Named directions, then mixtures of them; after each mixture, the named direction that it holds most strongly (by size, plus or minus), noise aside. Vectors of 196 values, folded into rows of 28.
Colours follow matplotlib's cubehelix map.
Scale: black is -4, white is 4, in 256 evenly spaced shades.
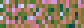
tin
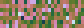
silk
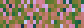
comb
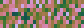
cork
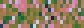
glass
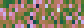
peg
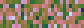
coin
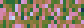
coin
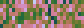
glass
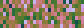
comb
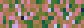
coin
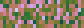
cork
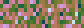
tin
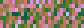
cork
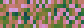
cork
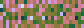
tin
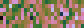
tin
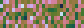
tin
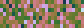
comb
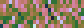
glass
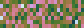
tin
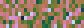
silk
